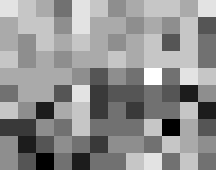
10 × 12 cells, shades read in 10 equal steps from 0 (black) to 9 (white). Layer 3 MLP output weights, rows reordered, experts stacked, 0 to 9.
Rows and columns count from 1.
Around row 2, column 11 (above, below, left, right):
6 7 5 3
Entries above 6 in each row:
7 4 4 5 3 1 3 2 1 3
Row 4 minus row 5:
1 -1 0 -1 1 3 2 2 -2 3 -1 -3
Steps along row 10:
down down up down up same up up down up down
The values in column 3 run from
0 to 7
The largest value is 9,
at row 5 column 9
